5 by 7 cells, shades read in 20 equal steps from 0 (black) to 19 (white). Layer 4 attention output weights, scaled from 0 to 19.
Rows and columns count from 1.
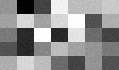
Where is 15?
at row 1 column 7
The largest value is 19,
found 2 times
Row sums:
77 94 64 65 73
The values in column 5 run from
5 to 19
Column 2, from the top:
0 16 3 3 16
